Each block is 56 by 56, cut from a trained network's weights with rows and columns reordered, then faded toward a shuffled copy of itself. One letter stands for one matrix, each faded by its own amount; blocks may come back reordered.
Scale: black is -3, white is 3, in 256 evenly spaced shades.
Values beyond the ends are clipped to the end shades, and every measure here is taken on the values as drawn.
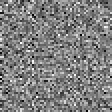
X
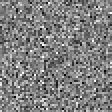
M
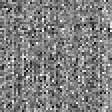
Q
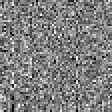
X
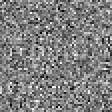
M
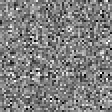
M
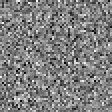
M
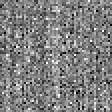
Q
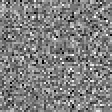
M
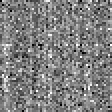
Q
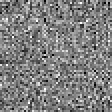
X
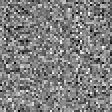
X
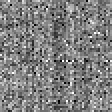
Q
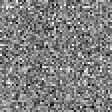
M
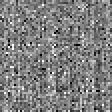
Q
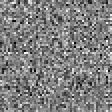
M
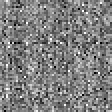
Q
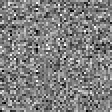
X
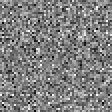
M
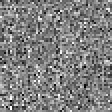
M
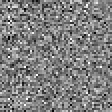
X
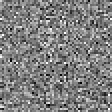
X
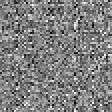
X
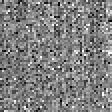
Q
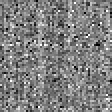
Q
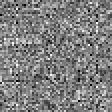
X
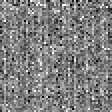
Q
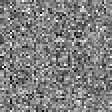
X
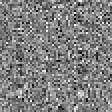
X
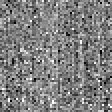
Q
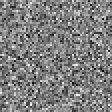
M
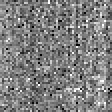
Q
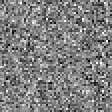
M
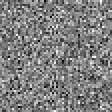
X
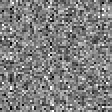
X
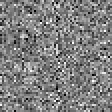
X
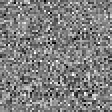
M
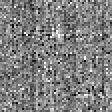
Q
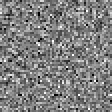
M
